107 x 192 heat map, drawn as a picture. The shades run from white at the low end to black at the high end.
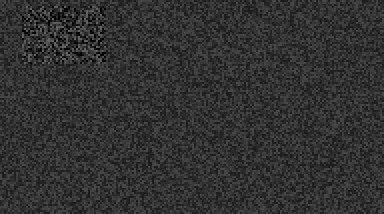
Odd rows or columns: none. Slope: none. Average level on the scale: 80%. Odd patch: rougher, in the top left. Stripes: none. Roughest part: top left.
